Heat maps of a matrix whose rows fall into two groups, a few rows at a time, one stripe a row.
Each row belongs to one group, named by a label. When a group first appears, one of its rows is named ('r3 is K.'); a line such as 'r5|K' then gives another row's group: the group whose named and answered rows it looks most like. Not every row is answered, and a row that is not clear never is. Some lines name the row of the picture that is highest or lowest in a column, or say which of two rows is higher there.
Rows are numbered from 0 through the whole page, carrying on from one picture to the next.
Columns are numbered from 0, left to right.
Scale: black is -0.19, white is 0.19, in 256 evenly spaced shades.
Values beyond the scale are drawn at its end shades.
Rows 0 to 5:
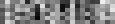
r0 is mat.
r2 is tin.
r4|tin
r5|mat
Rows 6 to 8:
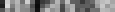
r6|tin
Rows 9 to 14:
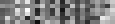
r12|tin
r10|mat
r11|tin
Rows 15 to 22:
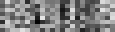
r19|mat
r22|tin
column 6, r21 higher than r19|No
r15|mat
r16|tin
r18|tin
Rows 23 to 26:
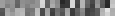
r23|mat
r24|mat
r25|tin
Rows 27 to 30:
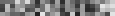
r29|tin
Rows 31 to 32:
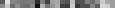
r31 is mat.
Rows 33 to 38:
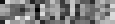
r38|tin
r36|mat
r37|tin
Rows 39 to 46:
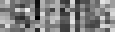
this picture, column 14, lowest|41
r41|tin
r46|mat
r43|mat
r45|mat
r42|mat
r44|mat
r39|mat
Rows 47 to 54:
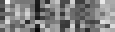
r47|mat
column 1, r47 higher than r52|Yes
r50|tin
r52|mat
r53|mat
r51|tin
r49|tin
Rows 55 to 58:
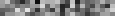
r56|mat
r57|tin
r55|mat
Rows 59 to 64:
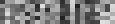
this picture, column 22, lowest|59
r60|mat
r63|tin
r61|mat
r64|mat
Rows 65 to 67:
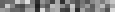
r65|tin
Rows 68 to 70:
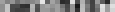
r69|mat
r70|mat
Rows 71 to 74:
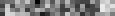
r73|mat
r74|tin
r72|tin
